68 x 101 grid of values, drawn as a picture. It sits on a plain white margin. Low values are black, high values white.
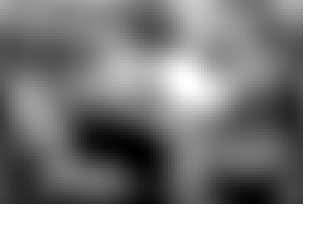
Odd rows or columns: none. Histogram: bell-shaped. Ninth with the highest average: centre. Slope: up to the top. Lone odd cells: none.
